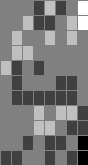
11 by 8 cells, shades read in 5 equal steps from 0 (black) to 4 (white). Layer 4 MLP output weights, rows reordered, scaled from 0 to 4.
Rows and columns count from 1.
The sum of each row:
17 18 19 18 15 13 10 18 16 11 10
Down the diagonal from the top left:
2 2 2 2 2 1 1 1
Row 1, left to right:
2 2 2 1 3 1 2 4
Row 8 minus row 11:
1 1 0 1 1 1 2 1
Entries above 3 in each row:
1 1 0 0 0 0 0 0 0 0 0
